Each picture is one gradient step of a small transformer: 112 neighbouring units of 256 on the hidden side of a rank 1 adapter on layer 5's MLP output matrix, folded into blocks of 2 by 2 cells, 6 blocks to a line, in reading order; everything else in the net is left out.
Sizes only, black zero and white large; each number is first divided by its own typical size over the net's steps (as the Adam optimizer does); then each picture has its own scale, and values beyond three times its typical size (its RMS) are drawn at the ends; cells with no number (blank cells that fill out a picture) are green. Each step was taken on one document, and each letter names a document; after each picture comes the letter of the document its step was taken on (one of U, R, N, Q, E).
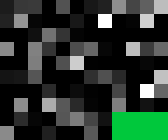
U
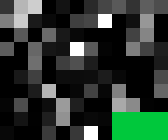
U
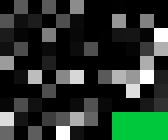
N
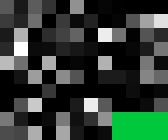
N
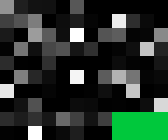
N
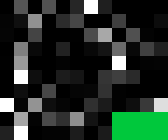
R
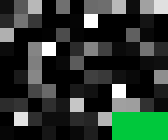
U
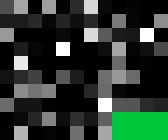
R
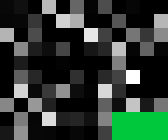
R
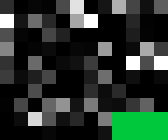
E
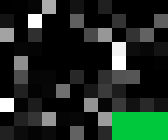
R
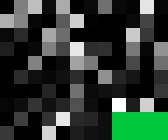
U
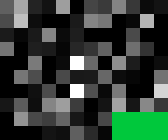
U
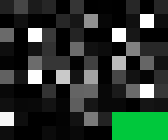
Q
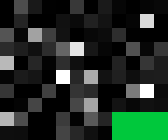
Q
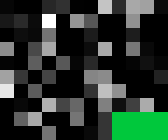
E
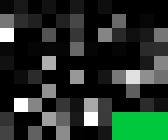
N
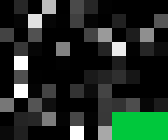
R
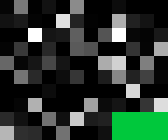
N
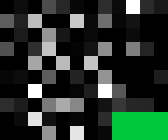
E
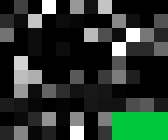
R
